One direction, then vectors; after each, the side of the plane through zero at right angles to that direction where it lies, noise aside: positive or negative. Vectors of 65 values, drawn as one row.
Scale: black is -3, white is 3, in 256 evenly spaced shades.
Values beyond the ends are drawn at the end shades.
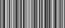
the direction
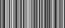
positive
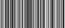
negative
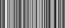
positive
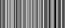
positive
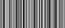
positive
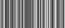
negative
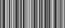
positive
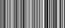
positive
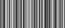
positive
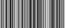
negative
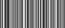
negative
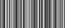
positive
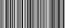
negative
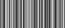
positive
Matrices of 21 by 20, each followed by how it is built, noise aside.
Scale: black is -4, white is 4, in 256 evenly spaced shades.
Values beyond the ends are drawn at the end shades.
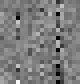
uneven columns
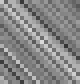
Toeplitz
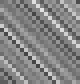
Toeplitz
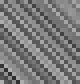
Toeplitz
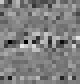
uneven rows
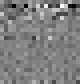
uneven rows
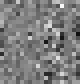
uneven columns
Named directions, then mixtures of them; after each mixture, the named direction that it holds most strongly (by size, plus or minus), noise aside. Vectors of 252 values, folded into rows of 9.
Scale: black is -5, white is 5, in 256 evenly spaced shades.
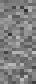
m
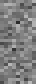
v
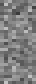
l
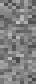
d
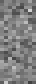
l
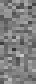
d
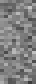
v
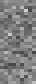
m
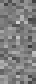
d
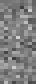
m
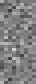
d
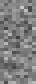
m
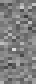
v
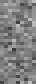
v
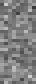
l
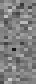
v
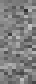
m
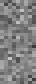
d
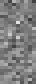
d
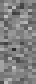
l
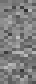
m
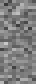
l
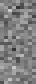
d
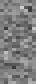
m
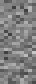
m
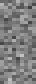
d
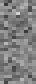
l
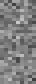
d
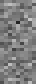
v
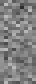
l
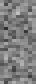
l
